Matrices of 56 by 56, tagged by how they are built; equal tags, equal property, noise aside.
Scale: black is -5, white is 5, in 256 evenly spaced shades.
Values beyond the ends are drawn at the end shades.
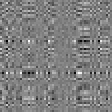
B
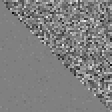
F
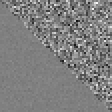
F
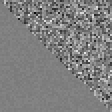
F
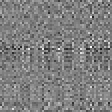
B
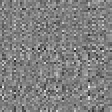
B
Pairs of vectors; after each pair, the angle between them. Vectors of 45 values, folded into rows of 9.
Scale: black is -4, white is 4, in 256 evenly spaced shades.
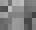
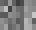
nearly opposite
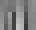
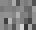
partly aligned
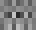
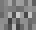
nearly opposite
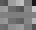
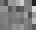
nearly parallel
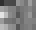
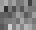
partly opposed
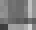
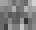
partly aligned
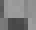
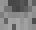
partly opposed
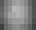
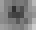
nearly opposite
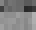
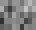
partly opposed
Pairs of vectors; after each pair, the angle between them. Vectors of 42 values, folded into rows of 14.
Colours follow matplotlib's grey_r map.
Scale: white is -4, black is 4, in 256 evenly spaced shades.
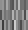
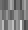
partly opposed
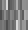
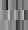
nearly opposite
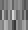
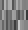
partly aligned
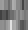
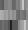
nearly opposite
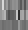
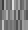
orthogonal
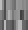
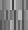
orthogonal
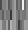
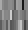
nearly opposite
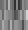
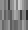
nearly opposite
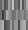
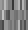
nearly opposite
